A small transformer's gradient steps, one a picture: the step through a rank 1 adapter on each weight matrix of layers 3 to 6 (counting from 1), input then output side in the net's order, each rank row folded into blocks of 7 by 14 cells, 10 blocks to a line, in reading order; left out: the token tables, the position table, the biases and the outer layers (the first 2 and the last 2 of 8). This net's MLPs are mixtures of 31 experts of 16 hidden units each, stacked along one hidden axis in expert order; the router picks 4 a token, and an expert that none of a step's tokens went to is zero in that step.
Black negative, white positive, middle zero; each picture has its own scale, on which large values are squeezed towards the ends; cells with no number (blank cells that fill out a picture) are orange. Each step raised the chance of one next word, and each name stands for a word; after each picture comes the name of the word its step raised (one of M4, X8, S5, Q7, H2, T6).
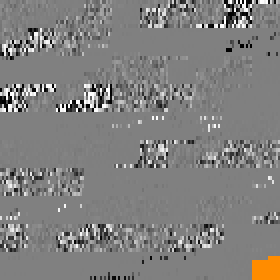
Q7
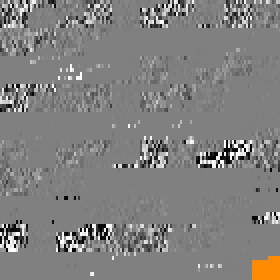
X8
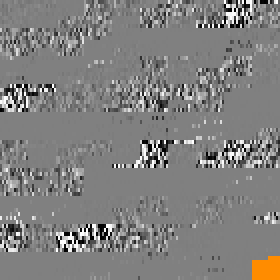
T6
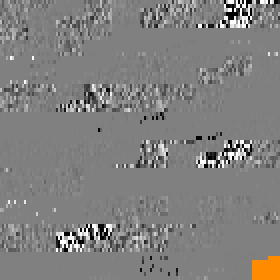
T6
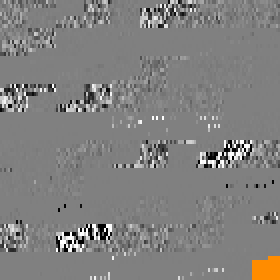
X8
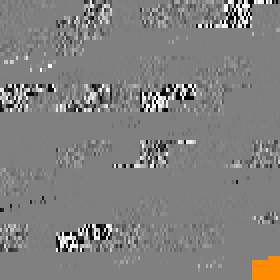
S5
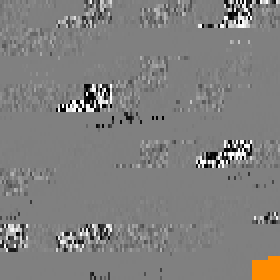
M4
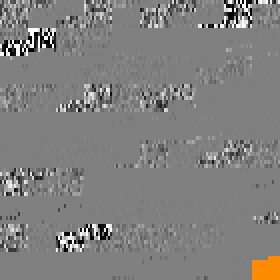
S5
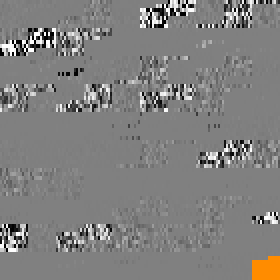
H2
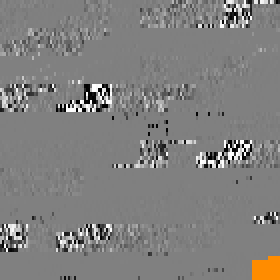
M4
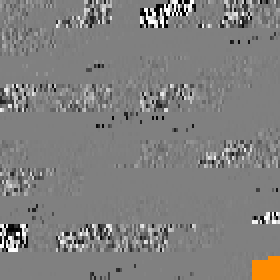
H2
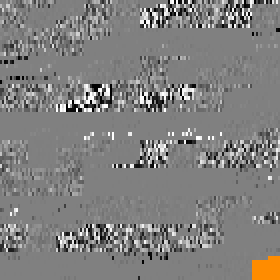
Q7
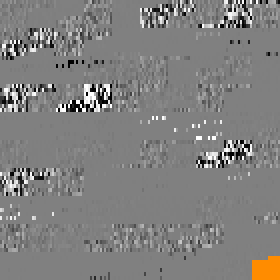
Q7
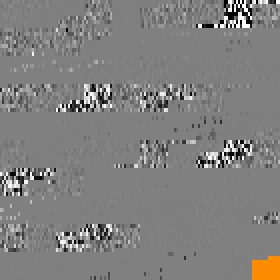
S5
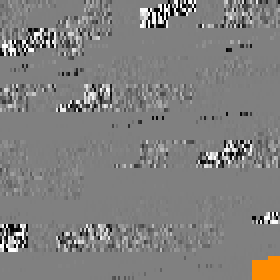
H2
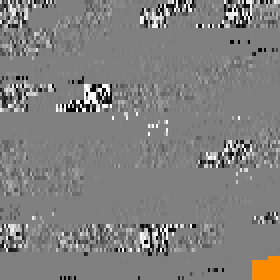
Q7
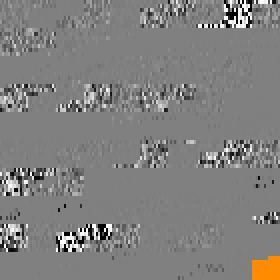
S5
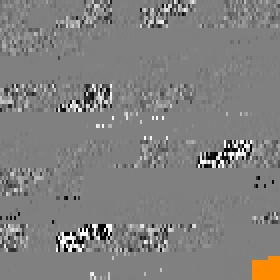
X8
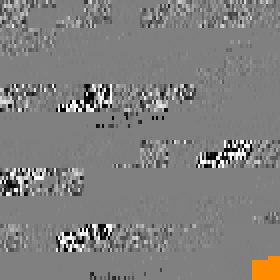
T6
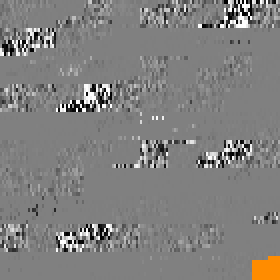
S5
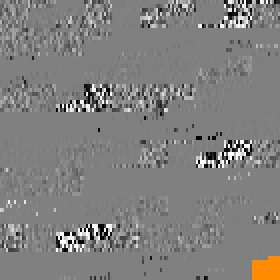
T6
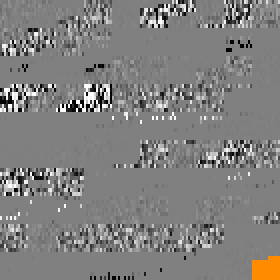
Q7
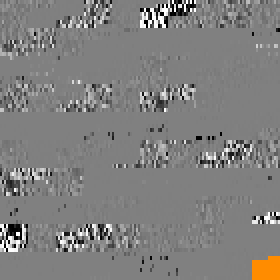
H2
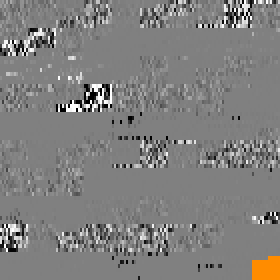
M4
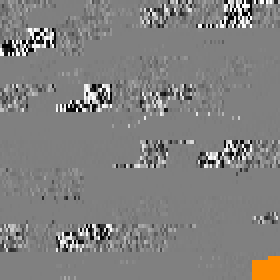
S5
